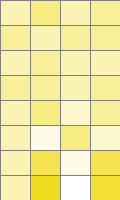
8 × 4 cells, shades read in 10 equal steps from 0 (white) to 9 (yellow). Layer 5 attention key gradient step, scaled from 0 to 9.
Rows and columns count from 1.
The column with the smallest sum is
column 3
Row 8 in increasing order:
0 3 8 9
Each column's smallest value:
3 1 0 2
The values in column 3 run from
0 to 5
